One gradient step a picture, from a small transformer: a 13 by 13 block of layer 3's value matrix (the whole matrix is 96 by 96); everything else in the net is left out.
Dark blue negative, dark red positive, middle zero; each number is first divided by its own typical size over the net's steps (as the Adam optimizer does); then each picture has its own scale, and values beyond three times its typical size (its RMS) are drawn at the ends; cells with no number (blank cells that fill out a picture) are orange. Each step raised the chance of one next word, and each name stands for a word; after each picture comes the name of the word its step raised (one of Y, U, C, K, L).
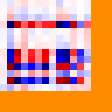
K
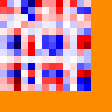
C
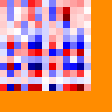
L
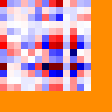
L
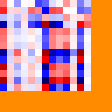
K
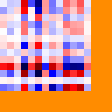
L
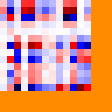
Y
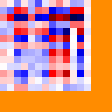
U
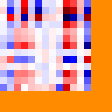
Y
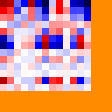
C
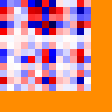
K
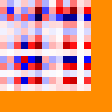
Y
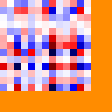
L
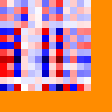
U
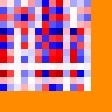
U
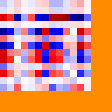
U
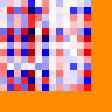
C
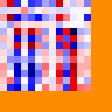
U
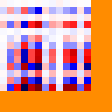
K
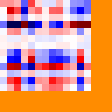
K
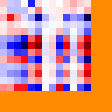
Y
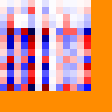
Y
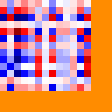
U
